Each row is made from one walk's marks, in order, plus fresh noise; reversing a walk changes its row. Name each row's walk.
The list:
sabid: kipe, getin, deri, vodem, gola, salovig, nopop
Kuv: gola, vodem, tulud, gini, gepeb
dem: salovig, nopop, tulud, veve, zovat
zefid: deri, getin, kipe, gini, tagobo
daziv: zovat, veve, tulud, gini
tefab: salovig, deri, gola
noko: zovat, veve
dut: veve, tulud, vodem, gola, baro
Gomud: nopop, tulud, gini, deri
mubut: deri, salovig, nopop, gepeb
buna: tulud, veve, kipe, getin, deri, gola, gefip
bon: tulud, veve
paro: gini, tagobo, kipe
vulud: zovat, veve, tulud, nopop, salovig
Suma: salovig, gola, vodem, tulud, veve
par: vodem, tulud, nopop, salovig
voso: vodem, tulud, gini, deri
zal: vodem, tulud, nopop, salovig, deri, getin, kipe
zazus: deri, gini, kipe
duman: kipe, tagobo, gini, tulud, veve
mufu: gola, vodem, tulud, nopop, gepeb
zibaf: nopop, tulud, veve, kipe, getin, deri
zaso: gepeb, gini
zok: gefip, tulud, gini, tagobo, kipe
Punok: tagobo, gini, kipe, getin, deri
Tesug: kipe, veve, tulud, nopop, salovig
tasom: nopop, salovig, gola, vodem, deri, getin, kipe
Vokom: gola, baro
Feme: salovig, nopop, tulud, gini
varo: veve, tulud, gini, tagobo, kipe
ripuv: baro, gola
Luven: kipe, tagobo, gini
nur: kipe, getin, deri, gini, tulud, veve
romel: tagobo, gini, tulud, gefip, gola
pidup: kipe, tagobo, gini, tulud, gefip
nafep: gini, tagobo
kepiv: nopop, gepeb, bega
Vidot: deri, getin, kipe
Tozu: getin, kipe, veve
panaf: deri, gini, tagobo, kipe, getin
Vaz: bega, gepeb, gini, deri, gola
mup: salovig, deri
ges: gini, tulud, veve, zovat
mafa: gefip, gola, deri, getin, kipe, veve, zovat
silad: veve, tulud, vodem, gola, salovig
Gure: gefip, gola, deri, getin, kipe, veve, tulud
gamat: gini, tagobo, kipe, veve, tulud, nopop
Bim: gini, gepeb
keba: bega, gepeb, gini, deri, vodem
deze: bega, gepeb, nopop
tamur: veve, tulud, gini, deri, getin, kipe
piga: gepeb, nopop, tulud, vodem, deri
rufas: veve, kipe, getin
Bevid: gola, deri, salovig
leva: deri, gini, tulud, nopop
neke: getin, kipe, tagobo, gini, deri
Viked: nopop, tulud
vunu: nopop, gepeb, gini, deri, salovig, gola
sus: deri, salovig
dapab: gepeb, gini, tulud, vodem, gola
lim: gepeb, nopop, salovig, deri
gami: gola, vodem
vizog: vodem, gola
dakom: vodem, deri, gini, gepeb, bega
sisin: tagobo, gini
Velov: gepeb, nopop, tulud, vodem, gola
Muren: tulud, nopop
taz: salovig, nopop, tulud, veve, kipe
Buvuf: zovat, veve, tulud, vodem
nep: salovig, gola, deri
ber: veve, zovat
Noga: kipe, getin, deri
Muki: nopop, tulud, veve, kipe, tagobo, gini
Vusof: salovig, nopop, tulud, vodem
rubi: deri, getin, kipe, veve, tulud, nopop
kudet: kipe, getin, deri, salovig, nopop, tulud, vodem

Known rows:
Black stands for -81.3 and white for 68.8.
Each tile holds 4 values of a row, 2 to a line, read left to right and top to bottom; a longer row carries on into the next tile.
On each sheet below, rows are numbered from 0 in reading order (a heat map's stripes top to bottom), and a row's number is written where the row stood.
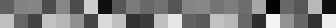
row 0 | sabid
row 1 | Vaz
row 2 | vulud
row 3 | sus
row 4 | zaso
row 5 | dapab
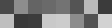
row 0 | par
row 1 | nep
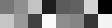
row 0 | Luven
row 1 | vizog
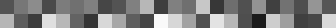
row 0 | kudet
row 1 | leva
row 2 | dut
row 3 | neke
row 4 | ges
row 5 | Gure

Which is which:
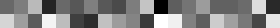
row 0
paro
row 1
dem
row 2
gami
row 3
mup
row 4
ripuv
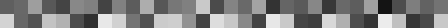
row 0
Bevid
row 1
Vusof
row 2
zibaf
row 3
zefid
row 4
Gomud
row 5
mufu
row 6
Kuv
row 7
Tesug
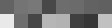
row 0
deze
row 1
Muren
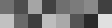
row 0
mafa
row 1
Feme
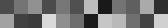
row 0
silad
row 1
romel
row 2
vunu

